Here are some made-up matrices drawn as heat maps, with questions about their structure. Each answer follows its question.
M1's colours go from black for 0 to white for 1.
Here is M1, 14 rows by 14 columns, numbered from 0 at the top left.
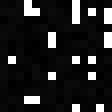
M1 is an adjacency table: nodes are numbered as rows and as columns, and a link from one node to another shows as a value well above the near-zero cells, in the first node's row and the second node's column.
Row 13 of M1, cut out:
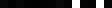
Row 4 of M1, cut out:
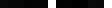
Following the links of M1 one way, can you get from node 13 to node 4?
yes
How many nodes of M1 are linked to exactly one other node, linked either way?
0
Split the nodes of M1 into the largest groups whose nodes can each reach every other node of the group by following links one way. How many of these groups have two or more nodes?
1
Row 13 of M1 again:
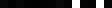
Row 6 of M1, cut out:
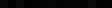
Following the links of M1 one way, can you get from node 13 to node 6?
yes
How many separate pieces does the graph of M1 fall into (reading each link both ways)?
3
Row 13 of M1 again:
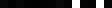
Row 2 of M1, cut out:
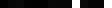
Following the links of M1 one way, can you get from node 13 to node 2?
no
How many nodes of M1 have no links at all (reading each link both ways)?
2
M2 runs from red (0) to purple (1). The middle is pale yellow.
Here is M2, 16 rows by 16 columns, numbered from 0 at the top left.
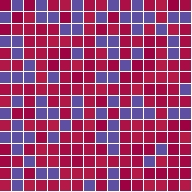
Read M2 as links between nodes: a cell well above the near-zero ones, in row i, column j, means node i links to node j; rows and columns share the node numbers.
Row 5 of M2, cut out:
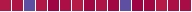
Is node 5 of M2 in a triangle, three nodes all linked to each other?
no
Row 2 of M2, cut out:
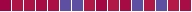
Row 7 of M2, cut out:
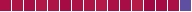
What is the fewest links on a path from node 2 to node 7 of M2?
4
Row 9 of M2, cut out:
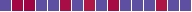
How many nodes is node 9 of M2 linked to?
10
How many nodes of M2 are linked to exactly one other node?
1
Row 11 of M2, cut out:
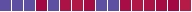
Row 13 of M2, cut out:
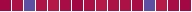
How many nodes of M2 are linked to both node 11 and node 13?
1
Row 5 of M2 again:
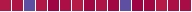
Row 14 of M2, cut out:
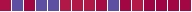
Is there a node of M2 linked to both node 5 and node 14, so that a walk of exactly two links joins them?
no
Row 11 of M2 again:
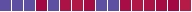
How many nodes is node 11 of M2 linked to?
6
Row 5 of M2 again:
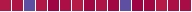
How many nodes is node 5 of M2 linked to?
2
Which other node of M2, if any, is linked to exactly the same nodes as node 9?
node 1
